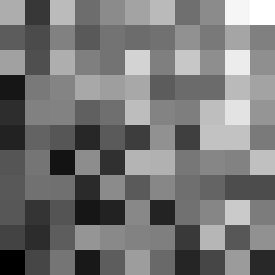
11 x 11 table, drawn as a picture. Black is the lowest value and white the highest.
Odd rows or columns: none. Ninth with the lowest average: bottom left. Slope: up to the top right. Ninth with the highest average: top right. Mirror symmetry: none.
